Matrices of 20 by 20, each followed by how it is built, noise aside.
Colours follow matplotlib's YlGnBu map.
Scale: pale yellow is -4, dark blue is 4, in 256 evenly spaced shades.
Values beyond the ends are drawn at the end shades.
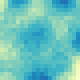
smooth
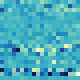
uneven rows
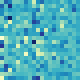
uneven columns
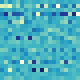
uneven rows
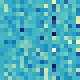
uneven columns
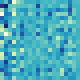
uneven columns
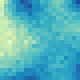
smooth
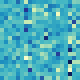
uneven columns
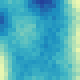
smooth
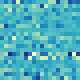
uneven rows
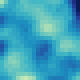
smooth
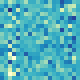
uneven columns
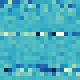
uneven rows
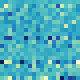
uneven rows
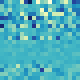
uneven rows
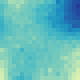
smooth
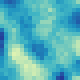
smooth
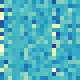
uneven columns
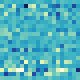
uneven rows
